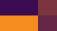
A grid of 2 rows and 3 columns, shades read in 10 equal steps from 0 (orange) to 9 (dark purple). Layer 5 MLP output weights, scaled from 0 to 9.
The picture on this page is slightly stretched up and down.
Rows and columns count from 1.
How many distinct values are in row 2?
2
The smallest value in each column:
0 0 6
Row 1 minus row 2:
9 9 -1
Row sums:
24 7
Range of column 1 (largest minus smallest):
9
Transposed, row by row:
9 0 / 9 0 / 6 7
